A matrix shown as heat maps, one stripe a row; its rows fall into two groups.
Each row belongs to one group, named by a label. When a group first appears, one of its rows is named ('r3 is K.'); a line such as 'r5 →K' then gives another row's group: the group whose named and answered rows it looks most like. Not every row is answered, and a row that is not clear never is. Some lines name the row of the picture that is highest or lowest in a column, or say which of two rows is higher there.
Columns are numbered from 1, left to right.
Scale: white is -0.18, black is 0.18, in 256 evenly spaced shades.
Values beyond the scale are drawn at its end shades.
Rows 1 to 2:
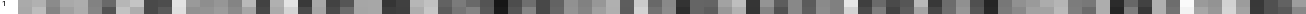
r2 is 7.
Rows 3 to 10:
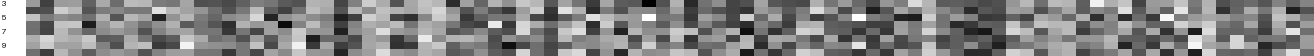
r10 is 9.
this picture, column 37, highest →5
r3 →9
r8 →7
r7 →9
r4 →9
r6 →9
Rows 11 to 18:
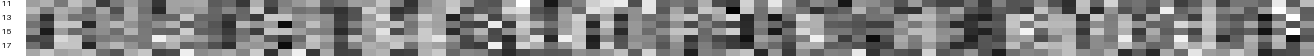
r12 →7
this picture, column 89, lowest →12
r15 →9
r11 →7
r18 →7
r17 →9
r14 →9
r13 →9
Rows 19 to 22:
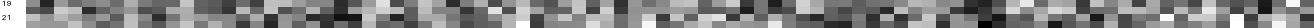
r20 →9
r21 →7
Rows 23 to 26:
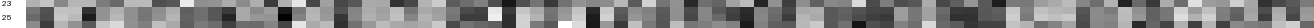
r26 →9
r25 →9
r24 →9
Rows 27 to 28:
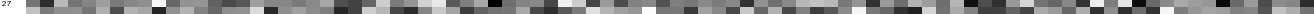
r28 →7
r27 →9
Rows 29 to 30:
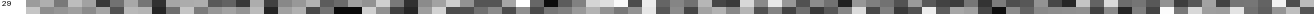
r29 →7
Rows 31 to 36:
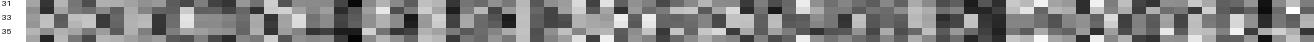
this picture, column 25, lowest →35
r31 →9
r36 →9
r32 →9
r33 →7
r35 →7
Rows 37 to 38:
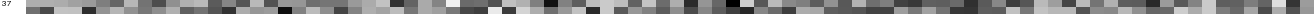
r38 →9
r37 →7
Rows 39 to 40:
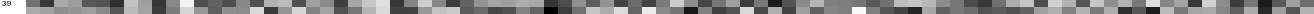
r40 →7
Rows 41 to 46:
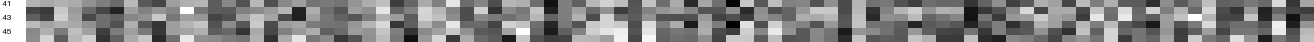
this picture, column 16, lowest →43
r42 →9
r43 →9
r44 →7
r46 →7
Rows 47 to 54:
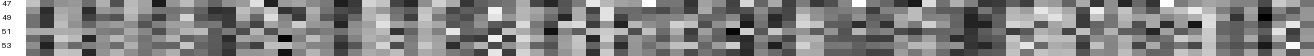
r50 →9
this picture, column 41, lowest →47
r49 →9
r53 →9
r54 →9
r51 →7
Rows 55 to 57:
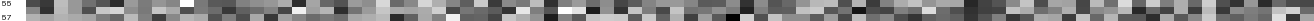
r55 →9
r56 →9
